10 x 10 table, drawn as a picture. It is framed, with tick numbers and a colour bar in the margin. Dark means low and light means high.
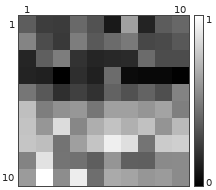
The top right is the calmest part. Stripes running across repeat 2 times from top to bottom. The field climbs toward the bottom.
